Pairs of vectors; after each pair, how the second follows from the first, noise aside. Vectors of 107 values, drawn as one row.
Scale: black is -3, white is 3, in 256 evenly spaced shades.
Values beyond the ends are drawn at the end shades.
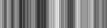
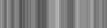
shrunk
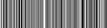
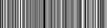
negated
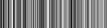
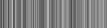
shrunk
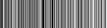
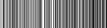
negated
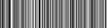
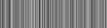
shrunk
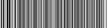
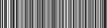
negated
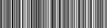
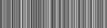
shrunk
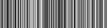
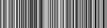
negated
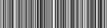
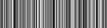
negated
